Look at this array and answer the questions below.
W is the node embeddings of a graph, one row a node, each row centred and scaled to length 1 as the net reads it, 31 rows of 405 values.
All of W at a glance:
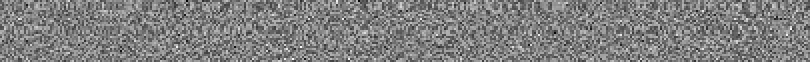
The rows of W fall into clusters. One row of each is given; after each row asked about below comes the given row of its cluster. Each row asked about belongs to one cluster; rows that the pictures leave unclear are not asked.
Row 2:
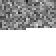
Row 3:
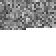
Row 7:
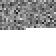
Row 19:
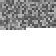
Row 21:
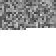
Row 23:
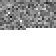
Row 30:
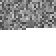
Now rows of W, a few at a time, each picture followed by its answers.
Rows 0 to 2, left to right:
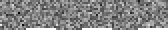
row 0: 23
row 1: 3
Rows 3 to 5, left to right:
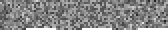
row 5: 7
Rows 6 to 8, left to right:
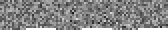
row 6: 21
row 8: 19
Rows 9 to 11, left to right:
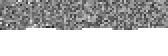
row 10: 30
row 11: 21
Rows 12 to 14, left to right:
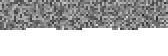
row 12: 7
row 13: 3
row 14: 3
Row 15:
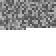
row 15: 19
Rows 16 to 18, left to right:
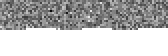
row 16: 19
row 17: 30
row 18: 23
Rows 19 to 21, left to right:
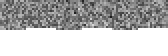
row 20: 2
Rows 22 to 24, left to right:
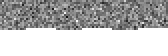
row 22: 3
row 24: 7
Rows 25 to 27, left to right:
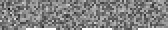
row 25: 30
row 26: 23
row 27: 21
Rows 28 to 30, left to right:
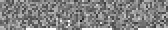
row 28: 19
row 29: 3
